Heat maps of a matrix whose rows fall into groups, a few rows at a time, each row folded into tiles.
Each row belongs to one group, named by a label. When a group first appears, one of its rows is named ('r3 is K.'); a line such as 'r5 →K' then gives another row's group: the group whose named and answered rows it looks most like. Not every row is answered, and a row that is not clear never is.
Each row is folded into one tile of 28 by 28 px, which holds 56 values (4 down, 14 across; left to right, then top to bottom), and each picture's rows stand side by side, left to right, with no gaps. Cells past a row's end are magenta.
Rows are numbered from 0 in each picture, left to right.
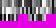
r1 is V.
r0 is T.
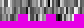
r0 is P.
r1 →V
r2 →V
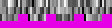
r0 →P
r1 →P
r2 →T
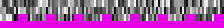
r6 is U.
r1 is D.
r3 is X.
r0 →U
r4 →V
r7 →X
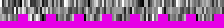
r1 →U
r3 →P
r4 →D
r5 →V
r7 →T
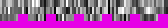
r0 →X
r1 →T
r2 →T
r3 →V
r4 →D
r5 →X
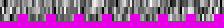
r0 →P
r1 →X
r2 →X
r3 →D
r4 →P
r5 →D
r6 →U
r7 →V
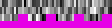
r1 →U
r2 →P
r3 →D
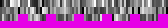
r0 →D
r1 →U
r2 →X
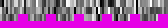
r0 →V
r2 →D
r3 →U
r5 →X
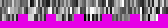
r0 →D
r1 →U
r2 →U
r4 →T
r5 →V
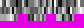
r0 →U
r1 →V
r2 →U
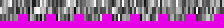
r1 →D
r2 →D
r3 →X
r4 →T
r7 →V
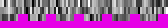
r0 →X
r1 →P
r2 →V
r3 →D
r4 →X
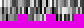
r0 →X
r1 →V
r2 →T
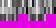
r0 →T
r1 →X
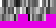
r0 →U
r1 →P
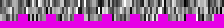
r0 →D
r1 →T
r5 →V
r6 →T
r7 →X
